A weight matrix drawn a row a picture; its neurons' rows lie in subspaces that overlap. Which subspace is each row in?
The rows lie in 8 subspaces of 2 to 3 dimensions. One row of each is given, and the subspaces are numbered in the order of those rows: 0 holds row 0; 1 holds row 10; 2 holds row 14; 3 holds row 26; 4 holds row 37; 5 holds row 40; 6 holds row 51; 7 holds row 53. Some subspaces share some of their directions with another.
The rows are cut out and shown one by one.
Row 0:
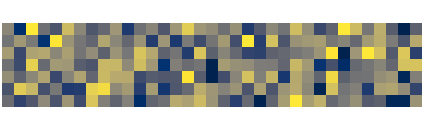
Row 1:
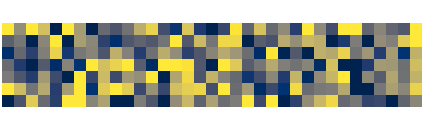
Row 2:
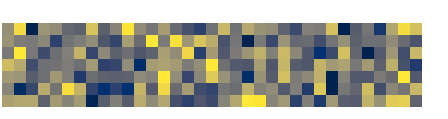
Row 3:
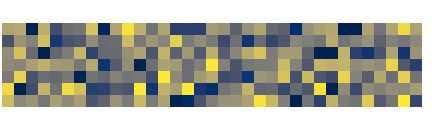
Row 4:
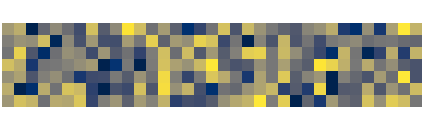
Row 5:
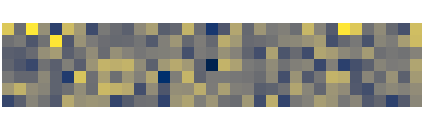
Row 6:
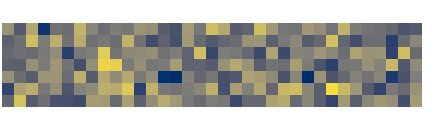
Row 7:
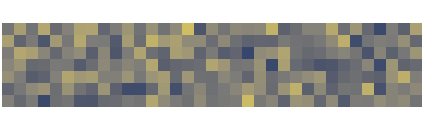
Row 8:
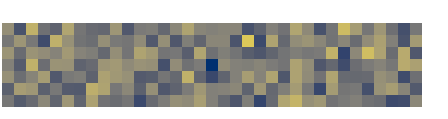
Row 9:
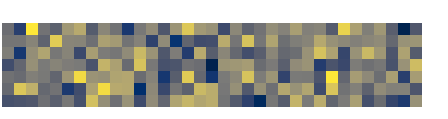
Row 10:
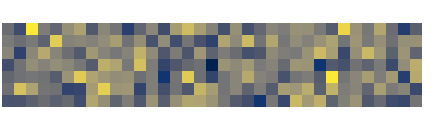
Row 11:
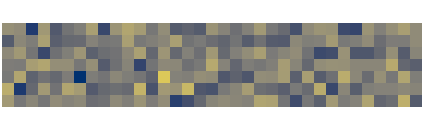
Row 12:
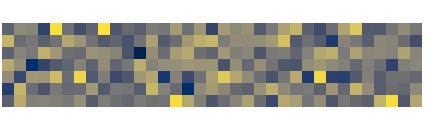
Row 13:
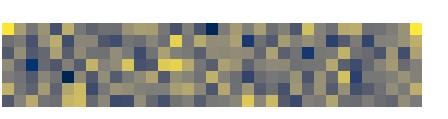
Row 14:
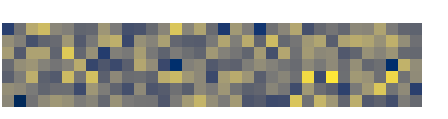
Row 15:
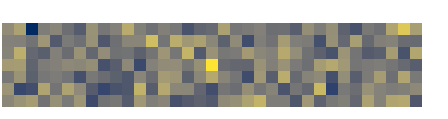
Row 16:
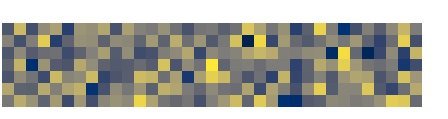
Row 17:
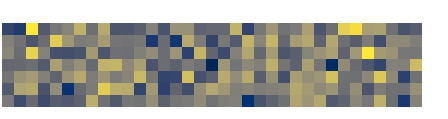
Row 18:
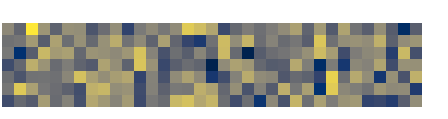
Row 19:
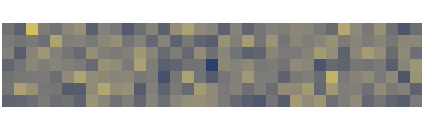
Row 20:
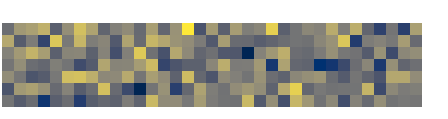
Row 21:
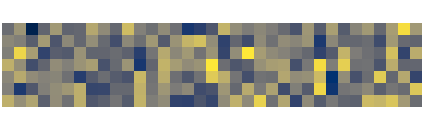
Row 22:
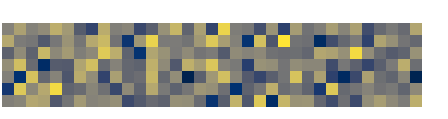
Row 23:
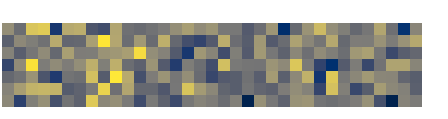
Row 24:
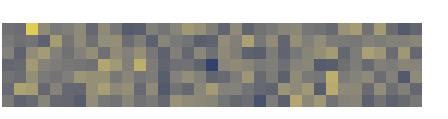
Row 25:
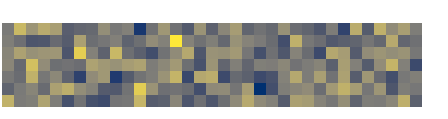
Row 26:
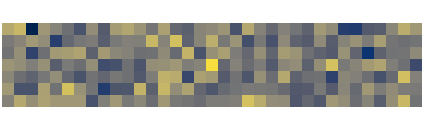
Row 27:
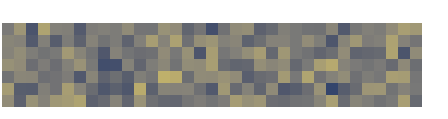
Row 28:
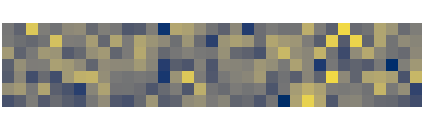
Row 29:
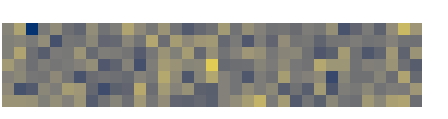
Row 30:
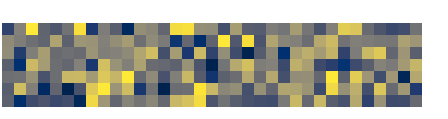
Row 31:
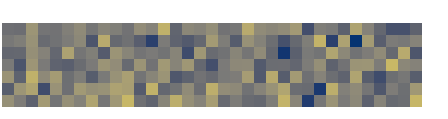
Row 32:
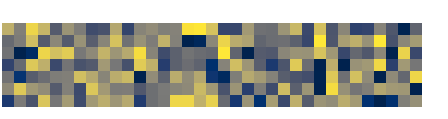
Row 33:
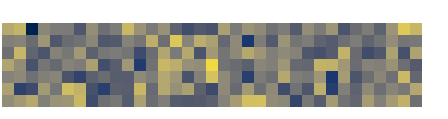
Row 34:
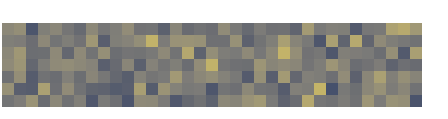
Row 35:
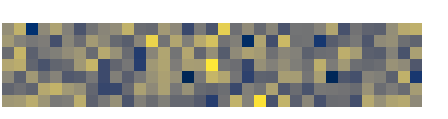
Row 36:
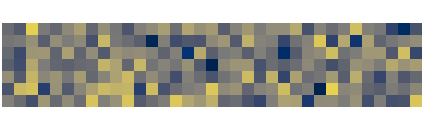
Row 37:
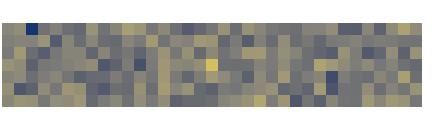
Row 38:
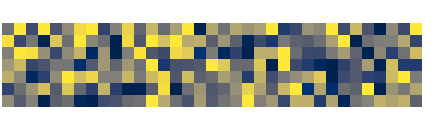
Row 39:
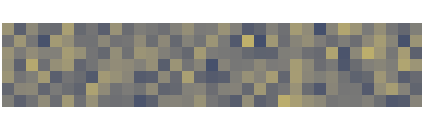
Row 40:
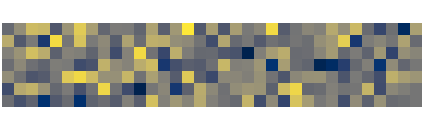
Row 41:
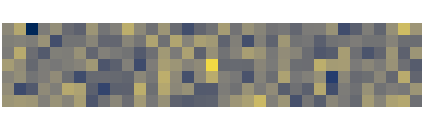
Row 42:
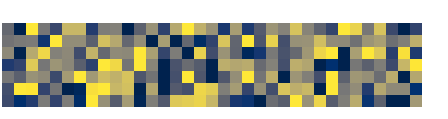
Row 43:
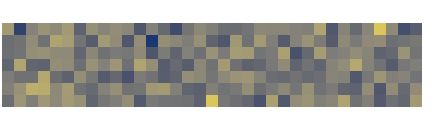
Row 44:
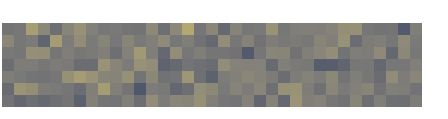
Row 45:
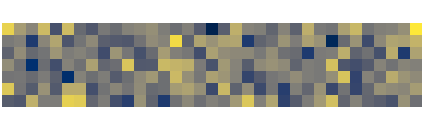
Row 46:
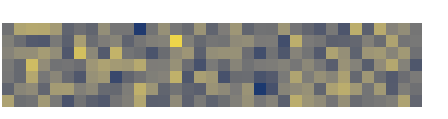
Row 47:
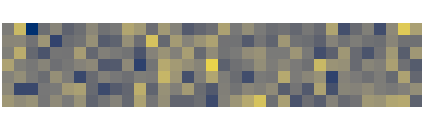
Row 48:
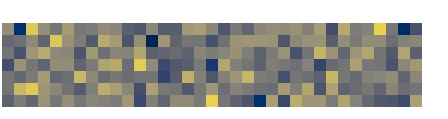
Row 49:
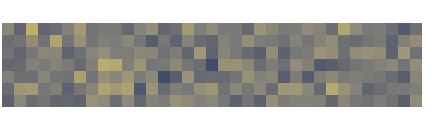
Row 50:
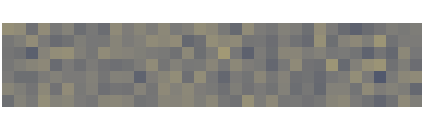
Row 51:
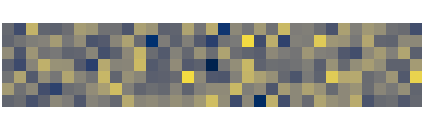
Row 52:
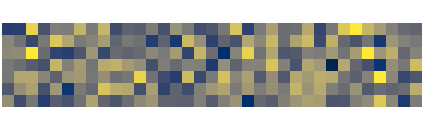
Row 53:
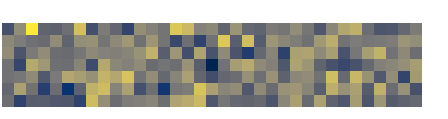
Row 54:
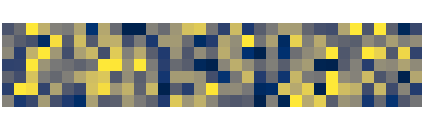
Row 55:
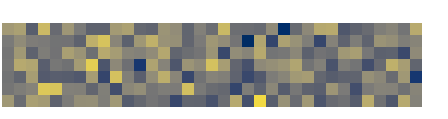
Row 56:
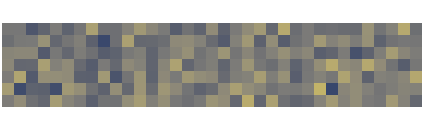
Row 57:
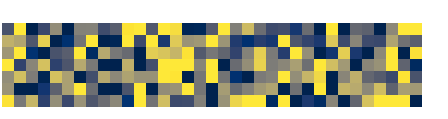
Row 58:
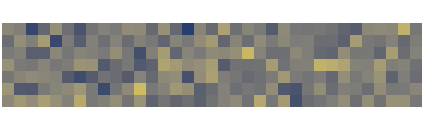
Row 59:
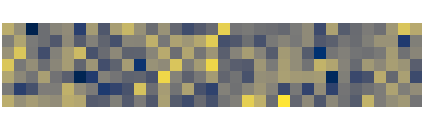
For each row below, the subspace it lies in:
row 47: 7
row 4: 4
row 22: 6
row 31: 1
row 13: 2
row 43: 7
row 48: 7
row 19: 1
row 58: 5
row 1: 2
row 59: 0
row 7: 5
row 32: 3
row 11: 6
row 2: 5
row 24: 4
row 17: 3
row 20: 5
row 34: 1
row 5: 2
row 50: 3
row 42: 0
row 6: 2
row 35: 6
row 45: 2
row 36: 1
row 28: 1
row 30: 7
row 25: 4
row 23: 6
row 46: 4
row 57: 7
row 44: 5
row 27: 2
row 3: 6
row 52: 3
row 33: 2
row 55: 6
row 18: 3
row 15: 1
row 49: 2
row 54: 4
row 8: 0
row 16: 0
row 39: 0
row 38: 5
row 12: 6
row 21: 3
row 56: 6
